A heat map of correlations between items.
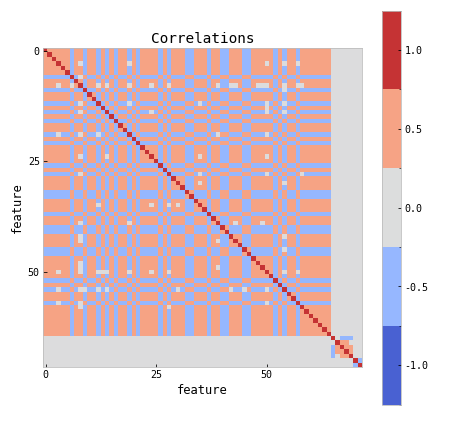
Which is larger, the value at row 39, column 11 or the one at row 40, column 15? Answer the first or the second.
the first
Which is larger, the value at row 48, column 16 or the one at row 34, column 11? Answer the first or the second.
the second
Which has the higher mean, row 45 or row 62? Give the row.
62
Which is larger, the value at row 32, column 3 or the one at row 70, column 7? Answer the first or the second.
the second
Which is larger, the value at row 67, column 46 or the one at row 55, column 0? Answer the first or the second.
the second
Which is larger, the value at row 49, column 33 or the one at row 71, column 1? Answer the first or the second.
the second
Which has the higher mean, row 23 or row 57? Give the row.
23
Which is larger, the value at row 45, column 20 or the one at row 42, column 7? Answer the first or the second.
the second
